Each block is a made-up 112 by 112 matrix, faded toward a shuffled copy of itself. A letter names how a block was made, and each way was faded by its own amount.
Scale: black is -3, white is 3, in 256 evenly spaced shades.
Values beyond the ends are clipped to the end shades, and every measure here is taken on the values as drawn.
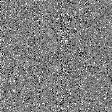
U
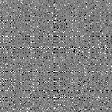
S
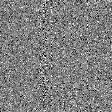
U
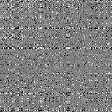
S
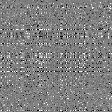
S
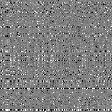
S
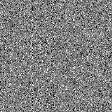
U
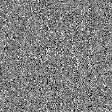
U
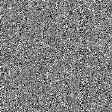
U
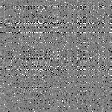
S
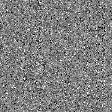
U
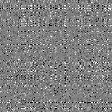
S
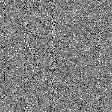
U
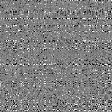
S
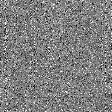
U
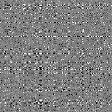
S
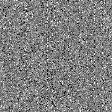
U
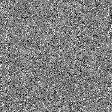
U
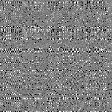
S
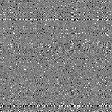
S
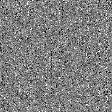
U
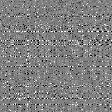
S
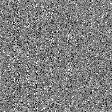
U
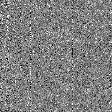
U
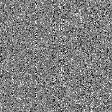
U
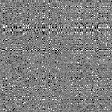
S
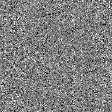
U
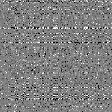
S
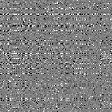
S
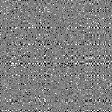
S
